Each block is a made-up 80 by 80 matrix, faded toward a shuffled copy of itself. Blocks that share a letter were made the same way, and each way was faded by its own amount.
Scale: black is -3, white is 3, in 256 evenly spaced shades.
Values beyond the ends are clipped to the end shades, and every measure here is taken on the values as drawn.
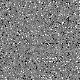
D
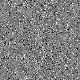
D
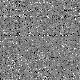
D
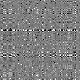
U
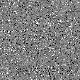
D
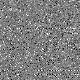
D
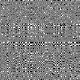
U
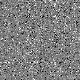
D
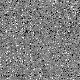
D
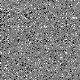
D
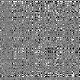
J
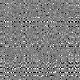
U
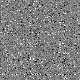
D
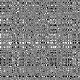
U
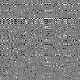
U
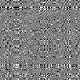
U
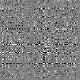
J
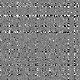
J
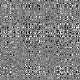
J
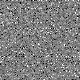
D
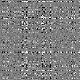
J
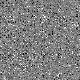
D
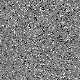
D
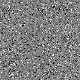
D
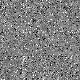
D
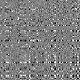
U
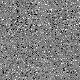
D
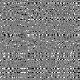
U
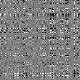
J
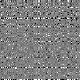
U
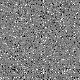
D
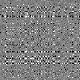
U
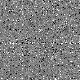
D
